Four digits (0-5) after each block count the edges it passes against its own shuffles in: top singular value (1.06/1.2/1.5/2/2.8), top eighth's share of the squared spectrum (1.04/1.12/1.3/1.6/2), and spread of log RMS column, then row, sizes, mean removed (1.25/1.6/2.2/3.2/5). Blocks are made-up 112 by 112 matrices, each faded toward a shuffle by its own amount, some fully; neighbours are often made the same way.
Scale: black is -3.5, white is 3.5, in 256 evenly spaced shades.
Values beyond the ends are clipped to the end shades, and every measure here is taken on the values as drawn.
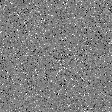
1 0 1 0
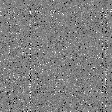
2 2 2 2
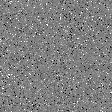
0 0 0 0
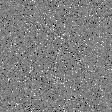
1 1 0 0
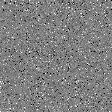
1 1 1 1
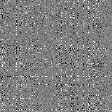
2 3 4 3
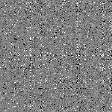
2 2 3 2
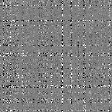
3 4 4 4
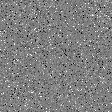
0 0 0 0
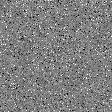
0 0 0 0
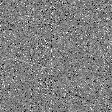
1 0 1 0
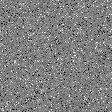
0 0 0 0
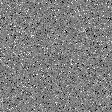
0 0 0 0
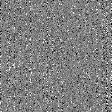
1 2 3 0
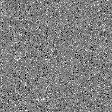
1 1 2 0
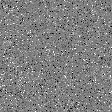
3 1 1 0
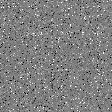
3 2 1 0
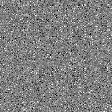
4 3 1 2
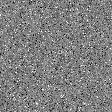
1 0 0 0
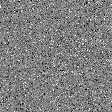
1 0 0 0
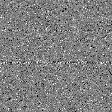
3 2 0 1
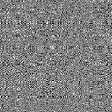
5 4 3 3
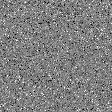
2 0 0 0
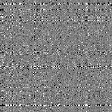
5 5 3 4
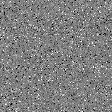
2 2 0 1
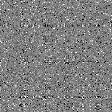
4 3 2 2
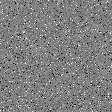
0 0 0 0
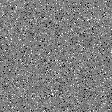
3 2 0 1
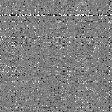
4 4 2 3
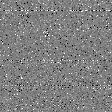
3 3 1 2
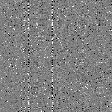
4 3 2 1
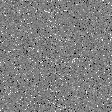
2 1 0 0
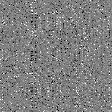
4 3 2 1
